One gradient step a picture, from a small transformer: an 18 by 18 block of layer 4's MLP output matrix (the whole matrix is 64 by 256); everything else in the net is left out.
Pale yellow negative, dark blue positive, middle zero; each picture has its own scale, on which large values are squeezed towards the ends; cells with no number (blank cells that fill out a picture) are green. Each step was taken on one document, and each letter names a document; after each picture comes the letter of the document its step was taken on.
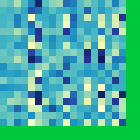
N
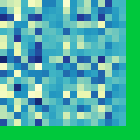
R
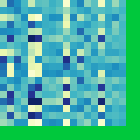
R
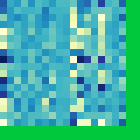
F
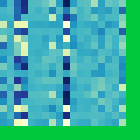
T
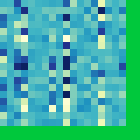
T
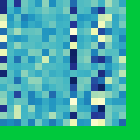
F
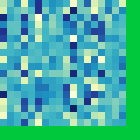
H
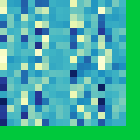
H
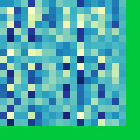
R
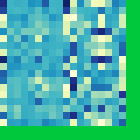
F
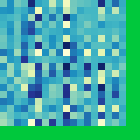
N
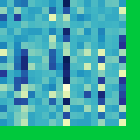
T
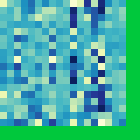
F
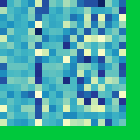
H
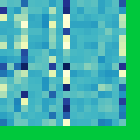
T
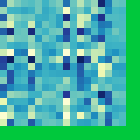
R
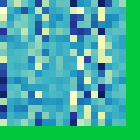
H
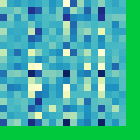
N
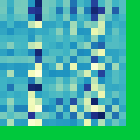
R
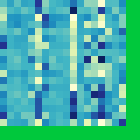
F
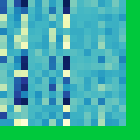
T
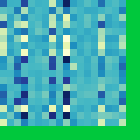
T
